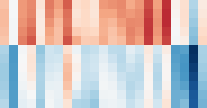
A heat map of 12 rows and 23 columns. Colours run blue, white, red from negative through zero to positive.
Calmest part: top middle. Seam: horizontal, 40% of the way down, the top part higher. Grain: streaks running down.
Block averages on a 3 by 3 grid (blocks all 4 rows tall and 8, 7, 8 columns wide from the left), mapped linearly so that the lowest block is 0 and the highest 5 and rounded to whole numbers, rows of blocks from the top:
555 | 221 | 110
